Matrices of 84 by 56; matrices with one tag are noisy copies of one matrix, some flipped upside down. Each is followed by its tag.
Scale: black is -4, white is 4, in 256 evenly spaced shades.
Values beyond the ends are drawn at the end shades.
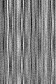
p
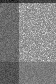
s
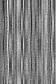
p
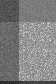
s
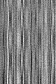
p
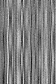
p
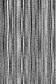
p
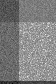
s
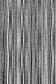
p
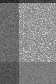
s
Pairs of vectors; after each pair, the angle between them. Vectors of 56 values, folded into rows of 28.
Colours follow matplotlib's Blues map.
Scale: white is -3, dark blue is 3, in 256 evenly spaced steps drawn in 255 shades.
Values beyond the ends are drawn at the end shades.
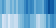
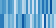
orthogonal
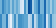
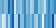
orthogonal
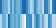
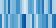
nearly opposite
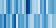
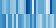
partly aligned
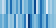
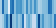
orthogonal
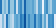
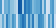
partly aligned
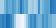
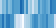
nearly parallel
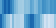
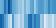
nearly parallel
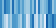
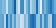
orthogonal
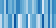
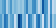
nearly opposite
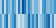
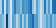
partly aligned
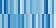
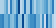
partly aligned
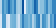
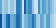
nearly opposite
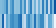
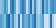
partly aligned
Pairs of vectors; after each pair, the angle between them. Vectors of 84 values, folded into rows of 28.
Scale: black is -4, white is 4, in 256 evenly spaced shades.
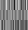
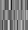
orthogonal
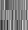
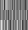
nearly opposite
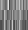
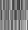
partly opposed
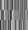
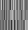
orthogonal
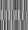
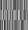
nearly parallel
